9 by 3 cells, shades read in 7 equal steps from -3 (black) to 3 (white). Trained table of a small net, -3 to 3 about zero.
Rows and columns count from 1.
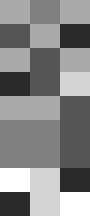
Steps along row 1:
down up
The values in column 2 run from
-1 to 2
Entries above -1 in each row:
3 1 2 1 2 2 2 2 2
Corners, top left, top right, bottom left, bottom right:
1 1 -2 3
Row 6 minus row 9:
2 -2 -4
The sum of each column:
1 4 0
